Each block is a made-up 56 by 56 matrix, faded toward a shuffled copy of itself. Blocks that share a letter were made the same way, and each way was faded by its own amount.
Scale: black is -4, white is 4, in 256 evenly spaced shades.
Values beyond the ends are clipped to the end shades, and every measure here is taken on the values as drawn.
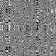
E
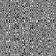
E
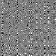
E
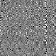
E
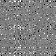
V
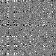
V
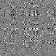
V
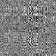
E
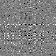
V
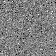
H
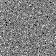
H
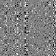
E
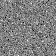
H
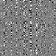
E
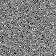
H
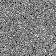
H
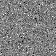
H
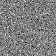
H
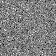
H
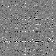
V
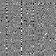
E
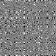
V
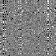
E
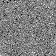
H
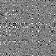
V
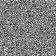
H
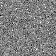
H
